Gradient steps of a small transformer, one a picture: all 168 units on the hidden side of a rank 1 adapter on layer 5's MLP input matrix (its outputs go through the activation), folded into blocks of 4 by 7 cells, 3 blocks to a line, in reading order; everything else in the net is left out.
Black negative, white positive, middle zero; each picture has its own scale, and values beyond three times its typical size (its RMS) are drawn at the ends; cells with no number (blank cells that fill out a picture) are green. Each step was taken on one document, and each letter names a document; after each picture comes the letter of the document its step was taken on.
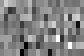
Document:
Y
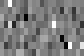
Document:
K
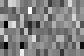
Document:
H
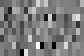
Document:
Y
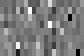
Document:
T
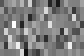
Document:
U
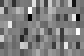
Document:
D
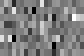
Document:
Y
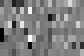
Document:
H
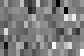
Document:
U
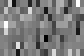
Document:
T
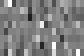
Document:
T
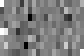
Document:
K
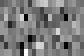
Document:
Y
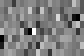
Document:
D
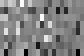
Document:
T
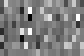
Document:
D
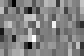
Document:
H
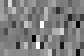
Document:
T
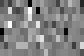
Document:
H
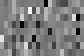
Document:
D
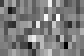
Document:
H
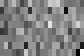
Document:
U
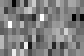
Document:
D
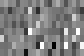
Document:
D
